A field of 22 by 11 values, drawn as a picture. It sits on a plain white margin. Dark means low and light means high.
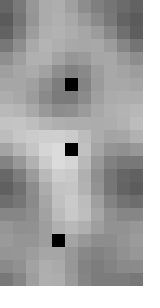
Histogram: skewed, a long tail of low values. Stripes: none. Roughest part: centre. Lone odd cells: 3, each lower than its neighbours.
